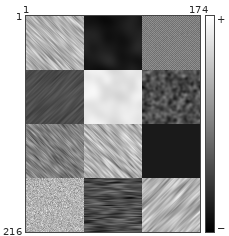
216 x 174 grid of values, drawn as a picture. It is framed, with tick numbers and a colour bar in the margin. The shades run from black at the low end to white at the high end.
It is made of 4 by 3 panels. Panel 1,1: high, slanting down to the right. Panel 1,2: very low, smooth, faint in contrast. Panel 1,3: middling, checkered. Panel 2,1: low, slanting up to the right, faint in contrast. Panel 2,2: very high, smooth, faint in contrast. Panel 2,3: low, blotchy. Panel 3,1: middling, slanting down to the right. Panel 3,2: high, slanting down to the right. Panel 3,3: very low, flat. Panel 4,1: high, fine-grained. Panel 4,2: low, streaked across. Panel 4,3: high, slanting up to the right.
